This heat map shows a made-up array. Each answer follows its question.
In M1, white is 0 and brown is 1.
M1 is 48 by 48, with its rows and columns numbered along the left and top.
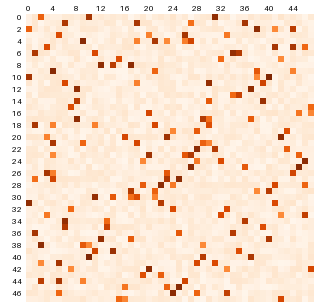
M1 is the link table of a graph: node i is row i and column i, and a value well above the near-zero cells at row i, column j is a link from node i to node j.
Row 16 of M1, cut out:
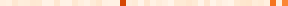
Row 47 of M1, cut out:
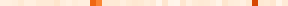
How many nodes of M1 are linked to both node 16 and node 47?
0
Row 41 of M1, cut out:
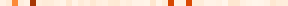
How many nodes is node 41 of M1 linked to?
4
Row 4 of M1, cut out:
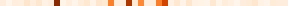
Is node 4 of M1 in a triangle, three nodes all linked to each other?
yes
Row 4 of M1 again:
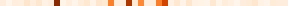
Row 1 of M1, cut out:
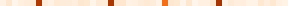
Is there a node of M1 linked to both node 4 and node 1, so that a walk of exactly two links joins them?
yes
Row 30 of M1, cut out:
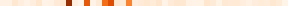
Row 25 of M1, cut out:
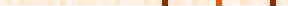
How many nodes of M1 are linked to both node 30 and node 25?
0
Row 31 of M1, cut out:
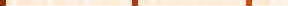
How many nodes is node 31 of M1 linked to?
3
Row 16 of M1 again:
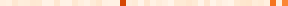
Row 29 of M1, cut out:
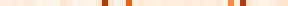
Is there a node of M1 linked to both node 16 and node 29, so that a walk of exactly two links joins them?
no
